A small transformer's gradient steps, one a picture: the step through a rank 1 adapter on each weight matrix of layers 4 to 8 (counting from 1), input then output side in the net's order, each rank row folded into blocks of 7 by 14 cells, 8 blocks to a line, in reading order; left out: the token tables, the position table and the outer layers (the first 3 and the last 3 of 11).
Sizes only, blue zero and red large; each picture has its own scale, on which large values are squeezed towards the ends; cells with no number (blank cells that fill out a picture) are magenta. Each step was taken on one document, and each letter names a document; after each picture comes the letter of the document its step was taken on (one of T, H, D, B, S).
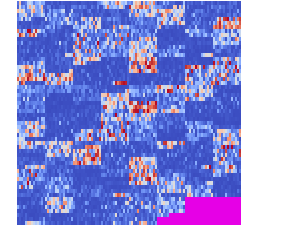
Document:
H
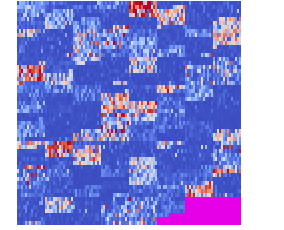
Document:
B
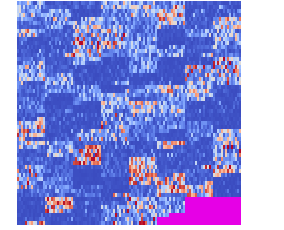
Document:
H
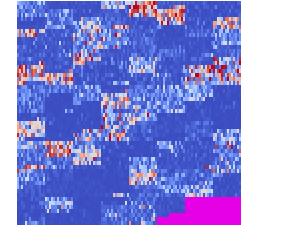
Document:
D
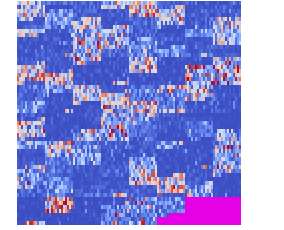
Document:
H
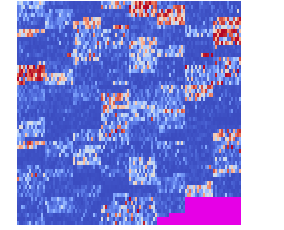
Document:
B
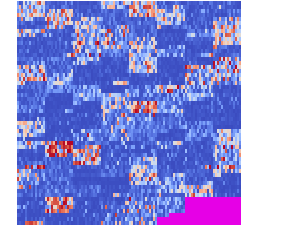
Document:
H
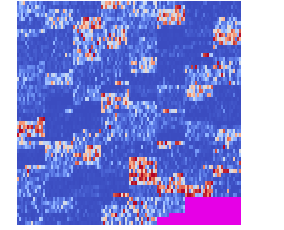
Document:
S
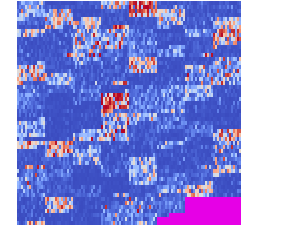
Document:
B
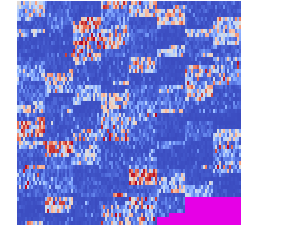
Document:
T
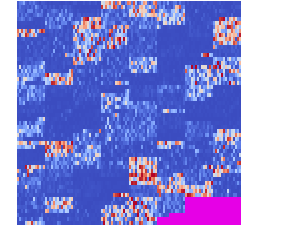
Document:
S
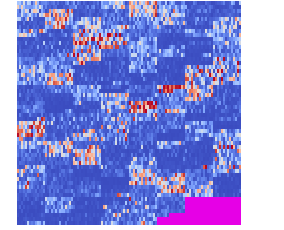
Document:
T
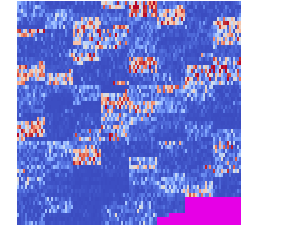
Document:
D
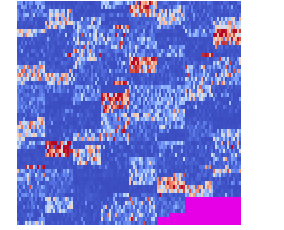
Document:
B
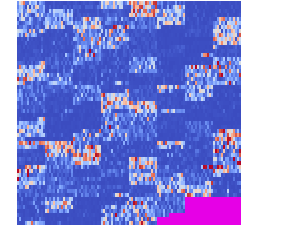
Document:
S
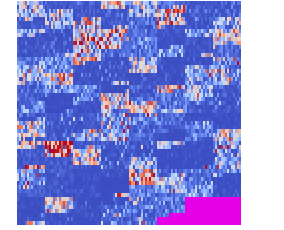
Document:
T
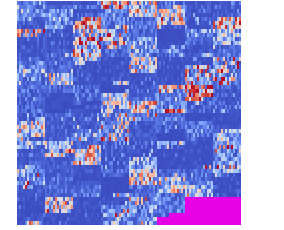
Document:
T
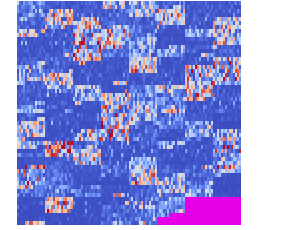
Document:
H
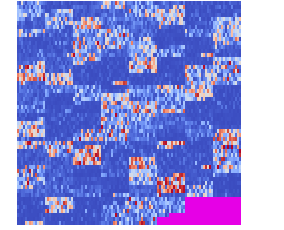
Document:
H
